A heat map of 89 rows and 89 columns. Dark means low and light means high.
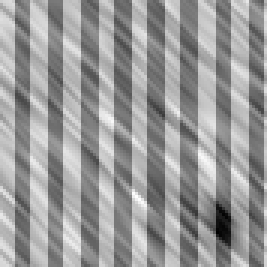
Ninth with the lowest average: bottom right. Average level on the scale: 60%. Dips: one, in the bottom right. Stripes: upright, repeating 8 times.
